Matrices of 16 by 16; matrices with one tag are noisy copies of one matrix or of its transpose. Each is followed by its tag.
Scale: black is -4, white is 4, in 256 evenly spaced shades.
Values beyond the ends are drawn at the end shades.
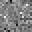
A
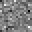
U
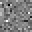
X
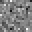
U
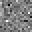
X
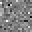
X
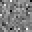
U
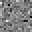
X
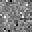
A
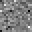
U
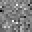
A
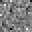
U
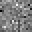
A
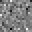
U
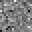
U
